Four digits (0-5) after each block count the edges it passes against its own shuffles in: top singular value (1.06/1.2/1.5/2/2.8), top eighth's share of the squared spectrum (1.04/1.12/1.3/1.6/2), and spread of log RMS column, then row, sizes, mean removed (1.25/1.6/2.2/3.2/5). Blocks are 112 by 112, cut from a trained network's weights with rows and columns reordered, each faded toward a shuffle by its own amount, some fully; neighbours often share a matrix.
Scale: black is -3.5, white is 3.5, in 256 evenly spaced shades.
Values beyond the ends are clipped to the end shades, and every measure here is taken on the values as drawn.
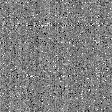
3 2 0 2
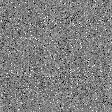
1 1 0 0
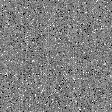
2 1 0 1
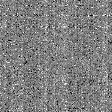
3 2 0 2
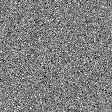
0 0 0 0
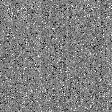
2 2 0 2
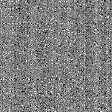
3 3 0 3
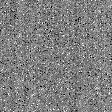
2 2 0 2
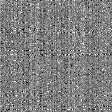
4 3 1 3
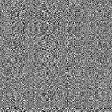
4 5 3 3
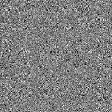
3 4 2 2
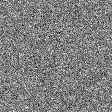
0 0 0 0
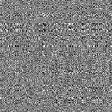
4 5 2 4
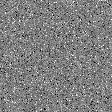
1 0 0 0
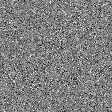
1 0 0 0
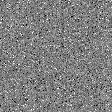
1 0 0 0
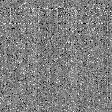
3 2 0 2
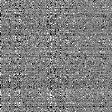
4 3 3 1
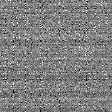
4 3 3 0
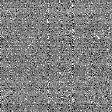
3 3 3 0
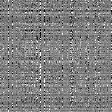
4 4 4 1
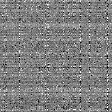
4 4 4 1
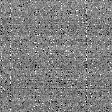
3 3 3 0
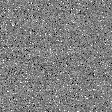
1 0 0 0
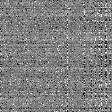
4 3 3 0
